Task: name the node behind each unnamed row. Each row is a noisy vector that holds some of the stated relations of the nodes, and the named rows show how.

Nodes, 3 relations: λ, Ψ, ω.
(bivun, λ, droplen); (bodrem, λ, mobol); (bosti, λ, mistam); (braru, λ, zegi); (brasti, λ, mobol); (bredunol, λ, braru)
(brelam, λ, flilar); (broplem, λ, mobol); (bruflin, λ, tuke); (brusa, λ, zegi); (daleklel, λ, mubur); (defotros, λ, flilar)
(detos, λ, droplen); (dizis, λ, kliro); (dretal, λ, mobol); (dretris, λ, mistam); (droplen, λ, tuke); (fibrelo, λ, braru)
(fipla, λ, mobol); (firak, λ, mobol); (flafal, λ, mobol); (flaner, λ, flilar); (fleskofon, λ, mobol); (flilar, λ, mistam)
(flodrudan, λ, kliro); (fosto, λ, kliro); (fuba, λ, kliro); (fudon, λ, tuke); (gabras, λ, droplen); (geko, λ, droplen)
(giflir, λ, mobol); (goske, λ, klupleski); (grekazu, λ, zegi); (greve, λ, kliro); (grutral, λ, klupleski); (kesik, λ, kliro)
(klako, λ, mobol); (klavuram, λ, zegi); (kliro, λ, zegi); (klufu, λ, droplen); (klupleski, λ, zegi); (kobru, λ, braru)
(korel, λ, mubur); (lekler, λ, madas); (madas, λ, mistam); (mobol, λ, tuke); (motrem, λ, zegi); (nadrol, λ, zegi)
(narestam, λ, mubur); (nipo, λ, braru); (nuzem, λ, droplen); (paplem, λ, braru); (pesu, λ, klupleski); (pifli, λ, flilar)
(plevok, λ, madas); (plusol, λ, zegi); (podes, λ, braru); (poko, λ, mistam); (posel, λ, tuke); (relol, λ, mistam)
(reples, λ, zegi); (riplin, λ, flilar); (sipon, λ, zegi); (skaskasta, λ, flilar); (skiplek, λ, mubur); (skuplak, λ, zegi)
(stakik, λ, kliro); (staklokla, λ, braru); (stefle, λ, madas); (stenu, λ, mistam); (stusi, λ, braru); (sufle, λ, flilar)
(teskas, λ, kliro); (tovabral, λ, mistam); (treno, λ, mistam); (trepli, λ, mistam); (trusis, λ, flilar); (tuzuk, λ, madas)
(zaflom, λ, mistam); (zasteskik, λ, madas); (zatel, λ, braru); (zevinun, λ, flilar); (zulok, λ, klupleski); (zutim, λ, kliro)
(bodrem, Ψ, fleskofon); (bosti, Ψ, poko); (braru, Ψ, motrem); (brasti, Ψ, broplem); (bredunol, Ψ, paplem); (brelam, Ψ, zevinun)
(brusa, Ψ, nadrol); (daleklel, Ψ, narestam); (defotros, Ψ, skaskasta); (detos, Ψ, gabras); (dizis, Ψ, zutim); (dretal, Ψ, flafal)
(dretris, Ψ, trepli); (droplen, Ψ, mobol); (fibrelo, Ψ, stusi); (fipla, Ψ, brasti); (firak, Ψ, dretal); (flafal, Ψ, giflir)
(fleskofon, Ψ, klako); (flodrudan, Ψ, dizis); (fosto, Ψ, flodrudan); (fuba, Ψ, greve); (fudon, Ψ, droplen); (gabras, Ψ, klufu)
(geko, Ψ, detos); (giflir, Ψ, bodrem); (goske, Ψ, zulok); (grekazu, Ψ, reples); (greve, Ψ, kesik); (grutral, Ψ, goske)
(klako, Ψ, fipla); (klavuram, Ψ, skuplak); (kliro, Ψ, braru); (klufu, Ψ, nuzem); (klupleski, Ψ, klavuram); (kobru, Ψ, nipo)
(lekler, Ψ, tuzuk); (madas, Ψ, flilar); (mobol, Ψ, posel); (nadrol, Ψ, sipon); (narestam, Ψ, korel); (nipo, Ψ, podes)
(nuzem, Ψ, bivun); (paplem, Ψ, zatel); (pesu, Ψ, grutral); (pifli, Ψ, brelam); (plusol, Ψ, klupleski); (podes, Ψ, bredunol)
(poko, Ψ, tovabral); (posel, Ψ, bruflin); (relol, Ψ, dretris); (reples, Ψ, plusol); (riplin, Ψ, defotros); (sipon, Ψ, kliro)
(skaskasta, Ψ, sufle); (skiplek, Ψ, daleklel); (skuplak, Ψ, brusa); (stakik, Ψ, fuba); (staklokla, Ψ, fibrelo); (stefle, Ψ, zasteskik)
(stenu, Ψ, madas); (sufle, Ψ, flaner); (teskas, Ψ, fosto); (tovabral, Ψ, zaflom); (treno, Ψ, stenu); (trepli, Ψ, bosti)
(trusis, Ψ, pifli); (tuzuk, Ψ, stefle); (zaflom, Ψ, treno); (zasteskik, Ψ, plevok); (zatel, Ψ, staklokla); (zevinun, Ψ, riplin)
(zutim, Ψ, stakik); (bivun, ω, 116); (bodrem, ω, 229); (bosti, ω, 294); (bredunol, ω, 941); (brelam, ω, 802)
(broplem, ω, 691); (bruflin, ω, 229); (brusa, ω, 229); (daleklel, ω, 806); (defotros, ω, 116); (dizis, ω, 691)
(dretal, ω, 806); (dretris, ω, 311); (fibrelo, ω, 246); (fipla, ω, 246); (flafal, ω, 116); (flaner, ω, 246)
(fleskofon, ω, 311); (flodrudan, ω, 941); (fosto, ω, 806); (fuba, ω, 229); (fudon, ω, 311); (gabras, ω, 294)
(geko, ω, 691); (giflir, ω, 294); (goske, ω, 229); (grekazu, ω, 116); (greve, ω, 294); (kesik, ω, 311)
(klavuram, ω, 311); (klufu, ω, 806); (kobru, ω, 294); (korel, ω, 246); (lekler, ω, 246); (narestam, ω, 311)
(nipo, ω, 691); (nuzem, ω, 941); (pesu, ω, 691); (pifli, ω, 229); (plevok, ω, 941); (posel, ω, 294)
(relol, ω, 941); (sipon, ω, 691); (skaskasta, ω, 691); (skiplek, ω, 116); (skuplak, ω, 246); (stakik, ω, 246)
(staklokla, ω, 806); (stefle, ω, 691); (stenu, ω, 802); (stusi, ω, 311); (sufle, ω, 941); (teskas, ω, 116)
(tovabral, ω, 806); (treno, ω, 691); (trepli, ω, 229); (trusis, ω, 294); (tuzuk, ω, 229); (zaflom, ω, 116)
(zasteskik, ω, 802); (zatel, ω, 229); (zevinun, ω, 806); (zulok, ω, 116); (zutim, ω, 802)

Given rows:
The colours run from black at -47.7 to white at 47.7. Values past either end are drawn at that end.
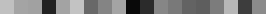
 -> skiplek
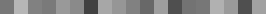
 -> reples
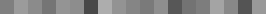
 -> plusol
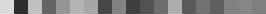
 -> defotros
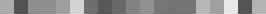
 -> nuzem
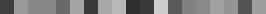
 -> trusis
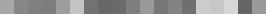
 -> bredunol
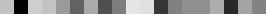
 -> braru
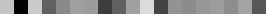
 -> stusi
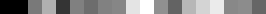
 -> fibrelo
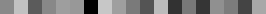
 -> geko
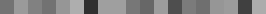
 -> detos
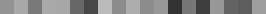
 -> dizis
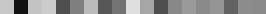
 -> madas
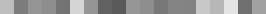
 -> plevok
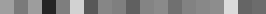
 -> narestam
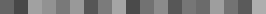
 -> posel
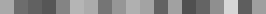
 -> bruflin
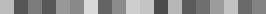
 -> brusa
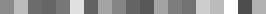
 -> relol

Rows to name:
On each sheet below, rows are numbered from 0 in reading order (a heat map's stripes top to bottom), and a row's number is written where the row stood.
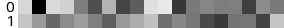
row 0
motrem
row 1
klufu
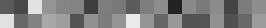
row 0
zutim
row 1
staklokla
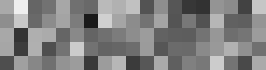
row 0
fosto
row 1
nipo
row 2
klako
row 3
fleskofon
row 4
kobru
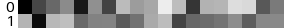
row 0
korel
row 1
brasti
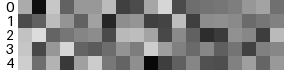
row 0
kesik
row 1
brelam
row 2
dretal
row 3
treno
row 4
flafal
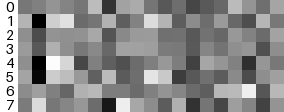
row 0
mobol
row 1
flilar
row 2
tuke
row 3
mubur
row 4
stenu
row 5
kliro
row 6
flodrudan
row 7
pesu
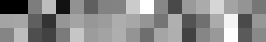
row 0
fipla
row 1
goske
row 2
pifli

